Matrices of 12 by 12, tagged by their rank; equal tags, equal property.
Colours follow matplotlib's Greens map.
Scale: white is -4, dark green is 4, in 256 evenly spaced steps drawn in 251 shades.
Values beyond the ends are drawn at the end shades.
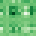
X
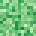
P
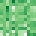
X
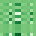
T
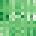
X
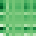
T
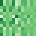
X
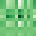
T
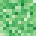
P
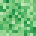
P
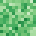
P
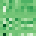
X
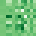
X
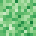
P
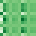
T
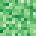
P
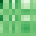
T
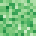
P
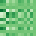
T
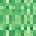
X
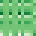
T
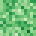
P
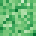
P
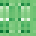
T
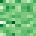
X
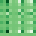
T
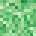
P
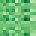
X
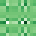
T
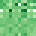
X
